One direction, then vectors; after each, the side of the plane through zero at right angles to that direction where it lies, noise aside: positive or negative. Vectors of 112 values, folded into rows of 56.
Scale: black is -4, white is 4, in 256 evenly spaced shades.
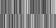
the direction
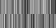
negative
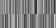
negative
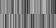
negative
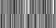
positive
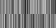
negative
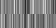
negative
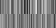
negative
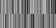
negative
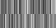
positive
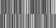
positive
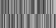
positive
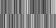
positive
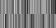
negative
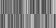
positive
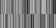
negative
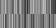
negative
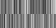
positive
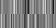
negative
